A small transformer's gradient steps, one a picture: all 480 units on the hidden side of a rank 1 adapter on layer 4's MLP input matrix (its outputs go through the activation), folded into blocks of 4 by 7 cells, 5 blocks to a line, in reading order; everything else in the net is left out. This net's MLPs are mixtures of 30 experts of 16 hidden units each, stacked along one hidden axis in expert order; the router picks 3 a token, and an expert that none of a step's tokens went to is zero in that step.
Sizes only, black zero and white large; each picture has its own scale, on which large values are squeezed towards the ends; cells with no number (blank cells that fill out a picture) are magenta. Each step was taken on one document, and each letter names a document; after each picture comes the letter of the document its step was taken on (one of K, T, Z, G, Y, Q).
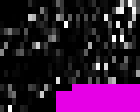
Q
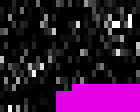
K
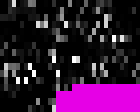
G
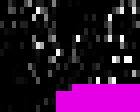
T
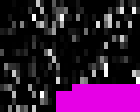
K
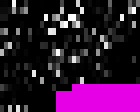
G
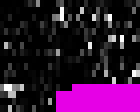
Q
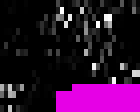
Q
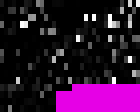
T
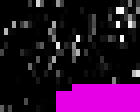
T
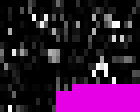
K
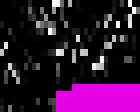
K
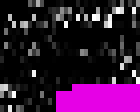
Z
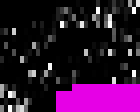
Z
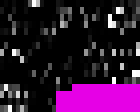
Z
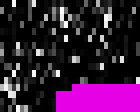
G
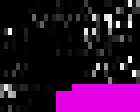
Q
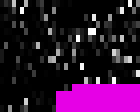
T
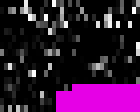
K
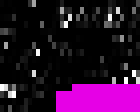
Z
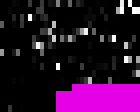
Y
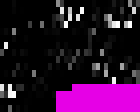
Q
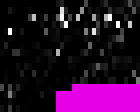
Q
